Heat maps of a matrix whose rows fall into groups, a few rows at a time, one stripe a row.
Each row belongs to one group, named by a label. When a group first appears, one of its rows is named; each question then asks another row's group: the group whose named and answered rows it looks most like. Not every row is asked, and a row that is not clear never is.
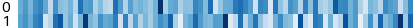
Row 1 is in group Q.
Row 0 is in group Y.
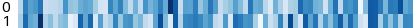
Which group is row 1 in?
Y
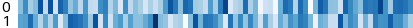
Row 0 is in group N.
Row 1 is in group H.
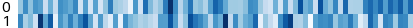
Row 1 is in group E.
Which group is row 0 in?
N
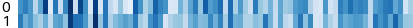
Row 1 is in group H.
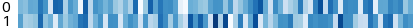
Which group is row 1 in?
E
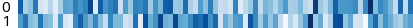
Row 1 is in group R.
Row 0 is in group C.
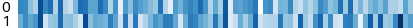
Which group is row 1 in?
Q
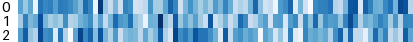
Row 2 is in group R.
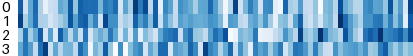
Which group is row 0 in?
C
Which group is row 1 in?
C
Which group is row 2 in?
N
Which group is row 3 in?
H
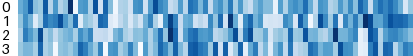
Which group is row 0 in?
H
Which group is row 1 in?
N
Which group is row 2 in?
Y
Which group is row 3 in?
E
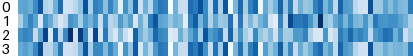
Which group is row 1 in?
H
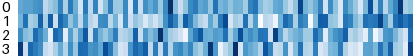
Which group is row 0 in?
Q
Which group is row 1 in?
N
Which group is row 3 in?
C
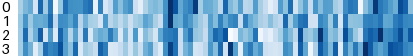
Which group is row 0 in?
E
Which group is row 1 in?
N
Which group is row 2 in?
N
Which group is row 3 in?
N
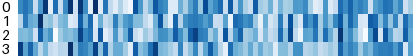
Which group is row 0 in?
H
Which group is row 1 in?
Y
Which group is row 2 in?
E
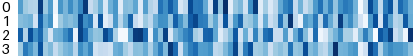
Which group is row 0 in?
E
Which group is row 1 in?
E
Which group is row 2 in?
C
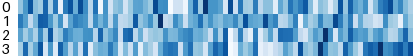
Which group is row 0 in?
H
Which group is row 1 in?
R
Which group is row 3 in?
N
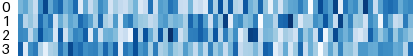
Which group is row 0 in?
N
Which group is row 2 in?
R
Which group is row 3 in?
C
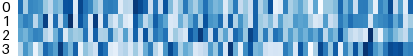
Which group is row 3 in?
N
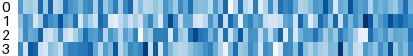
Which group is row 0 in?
E
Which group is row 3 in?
C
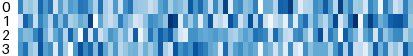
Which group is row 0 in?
E
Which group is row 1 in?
Y
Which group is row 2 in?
Q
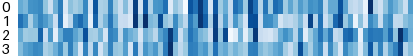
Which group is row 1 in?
R
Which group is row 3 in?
Q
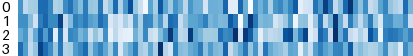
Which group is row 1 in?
R
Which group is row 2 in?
N
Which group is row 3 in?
R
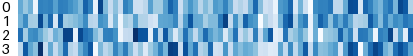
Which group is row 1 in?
N
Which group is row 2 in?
C
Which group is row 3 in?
Y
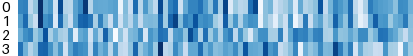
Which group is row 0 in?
R
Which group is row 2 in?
H
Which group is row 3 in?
R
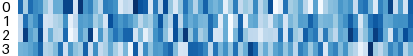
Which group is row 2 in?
Y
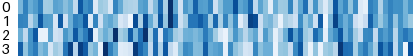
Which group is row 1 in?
R
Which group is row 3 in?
C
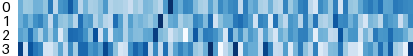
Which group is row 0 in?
N
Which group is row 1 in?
Y
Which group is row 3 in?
C
